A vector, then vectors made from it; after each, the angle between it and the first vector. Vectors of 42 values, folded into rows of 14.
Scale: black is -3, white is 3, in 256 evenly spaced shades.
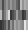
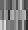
partly opposed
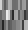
partly aligned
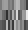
orthogonal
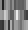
partly aligned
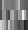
nearly opposite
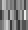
partly opposed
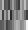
partly aligned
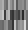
partly aligned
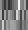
orthogonal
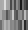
partly opposed
